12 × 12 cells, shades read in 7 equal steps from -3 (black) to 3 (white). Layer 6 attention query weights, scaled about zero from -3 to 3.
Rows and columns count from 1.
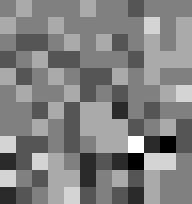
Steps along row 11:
down down up same down up up down up down same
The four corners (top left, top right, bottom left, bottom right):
0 0 -2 0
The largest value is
3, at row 9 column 9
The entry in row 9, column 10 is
-2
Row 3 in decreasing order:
1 1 1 1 0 0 0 0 0 -1 -1 -1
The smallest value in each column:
-2 -1 -1 -1 -1 -2 -1 -2 -3 -2 -3 -1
